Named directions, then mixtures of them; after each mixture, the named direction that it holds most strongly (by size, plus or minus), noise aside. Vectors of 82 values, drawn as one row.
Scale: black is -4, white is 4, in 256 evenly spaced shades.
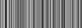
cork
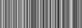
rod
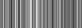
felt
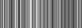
felt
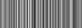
rod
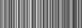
felt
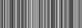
rod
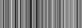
felt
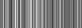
felt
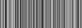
cork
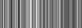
felt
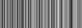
rod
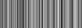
rod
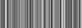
cork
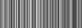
felt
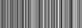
rod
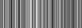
felt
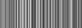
rod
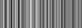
felt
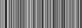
cork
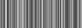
cork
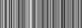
cork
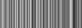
rod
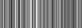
felt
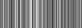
felt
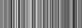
felt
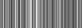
felt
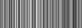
felt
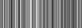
felt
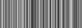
rod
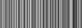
rod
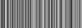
rod
